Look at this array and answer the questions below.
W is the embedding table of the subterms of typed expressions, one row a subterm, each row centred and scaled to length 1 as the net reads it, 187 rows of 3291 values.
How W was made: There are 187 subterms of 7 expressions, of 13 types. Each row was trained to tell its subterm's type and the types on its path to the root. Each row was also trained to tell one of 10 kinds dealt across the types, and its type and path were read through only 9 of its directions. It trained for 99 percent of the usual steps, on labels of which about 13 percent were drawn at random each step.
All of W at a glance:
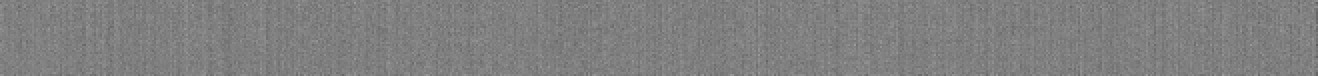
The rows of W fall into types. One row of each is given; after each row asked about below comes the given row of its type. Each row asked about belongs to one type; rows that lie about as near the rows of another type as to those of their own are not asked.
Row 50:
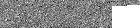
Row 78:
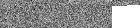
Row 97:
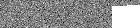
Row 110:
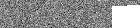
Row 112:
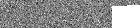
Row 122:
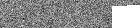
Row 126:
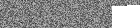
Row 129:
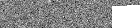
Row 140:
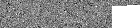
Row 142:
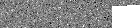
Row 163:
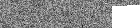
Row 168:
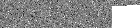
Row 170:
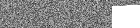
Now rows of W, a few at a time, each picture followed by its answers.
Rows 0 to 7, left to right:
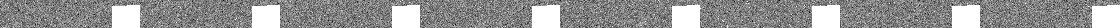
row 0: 168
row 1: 97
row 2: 50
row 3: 168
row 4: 112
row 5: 140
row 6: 122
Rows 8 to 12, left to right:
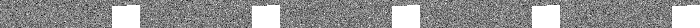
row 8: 122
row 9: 126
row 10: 78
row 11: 78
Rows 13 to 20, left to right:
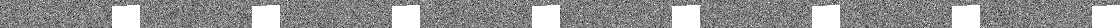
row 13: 129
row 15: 129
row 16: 170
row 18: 170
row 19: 170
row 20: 129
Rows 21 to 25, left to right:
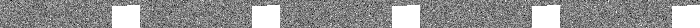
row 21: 110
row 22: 122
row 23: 110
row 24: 122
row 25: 110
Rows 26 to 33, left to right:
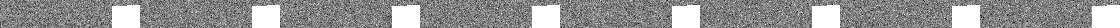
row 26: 129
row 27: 129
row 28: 122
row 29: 110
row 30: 122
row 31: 168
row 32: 50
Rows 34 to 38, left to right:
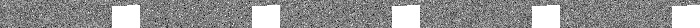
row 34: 78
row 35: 129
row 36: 97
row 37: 168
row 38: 50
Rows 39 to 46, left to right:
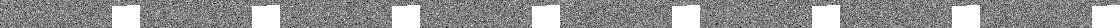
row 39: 50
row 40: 140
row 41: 50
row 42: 163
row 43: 78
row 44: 142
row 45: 163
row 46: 50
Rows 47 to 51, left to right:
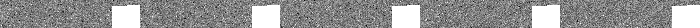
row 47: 97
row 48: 170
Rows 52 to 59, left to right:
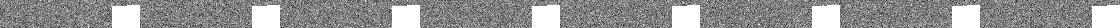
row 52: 112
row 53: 122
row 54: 140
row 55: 97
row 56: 50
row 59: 126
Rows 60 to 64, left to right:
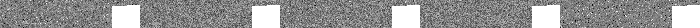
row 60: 163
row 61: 168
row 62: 168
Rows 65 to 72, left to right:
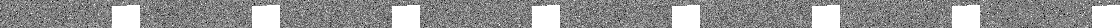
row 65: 97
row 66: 78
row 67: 126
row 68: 168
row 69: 78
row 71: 50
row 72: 129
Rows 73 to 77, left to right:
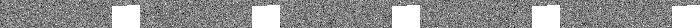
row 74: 78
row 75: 122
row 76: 142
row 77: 122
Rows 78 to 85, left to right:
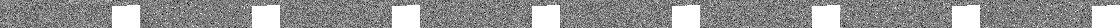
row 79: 163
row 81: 122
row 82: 78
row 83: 110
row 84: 142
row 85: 168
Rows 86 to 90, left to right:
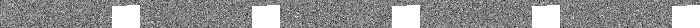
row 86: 50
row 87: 78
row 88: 168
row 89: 97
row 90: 78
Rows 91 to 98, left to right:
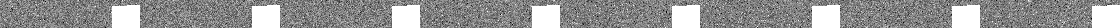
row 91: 163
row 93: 122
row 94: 112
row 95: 112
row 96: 112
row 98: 129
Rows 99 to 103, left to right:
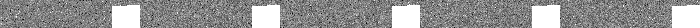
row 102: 140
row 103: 163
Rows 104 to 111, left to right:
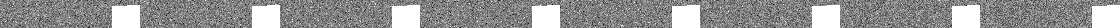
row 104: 140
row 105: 129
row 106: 163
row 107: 140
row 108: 170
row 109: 170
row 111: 78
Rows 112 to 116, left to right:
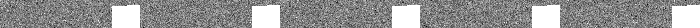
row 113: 78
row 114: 170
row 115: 163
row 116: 140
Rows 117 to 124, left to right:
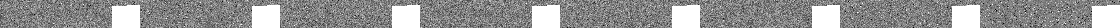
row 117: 126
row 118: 170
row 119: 129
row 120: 126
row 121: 170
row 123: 78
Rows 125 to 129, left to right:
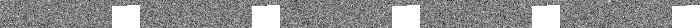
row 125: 129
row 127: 129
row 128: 126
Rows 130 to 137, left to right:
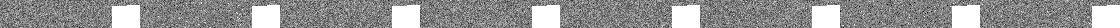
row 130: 163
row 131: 50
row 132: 170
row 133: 168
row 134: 110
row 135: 168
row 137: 112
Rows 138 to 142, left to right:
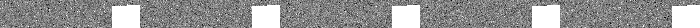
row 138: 126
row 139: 126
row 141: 50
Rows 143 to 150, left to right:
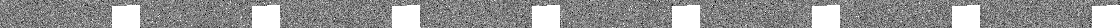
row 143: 78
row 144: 50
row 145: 170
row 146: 126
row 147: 142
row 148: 163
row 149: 50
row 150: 168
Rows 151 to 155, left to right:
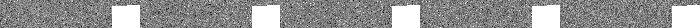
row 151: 140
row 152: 78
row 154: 163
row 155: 140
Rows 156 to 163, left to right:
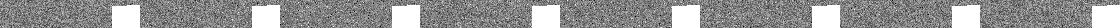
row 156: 112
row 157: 126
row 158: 168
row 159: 110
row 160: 126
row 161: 122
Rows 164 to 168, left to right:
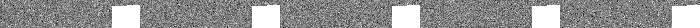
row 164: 168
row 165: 122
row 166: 78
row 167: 142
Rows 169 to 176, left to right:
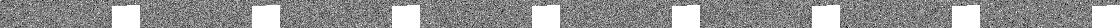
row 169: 140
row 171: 110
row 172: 50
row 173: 50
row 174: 168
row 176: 129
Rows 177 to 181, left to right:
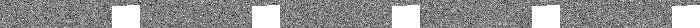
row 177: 112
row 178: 142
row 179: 170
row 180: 168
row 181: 122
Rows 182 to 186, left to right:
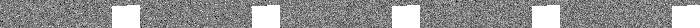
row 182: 110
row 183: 126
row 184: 50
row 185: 126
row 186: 129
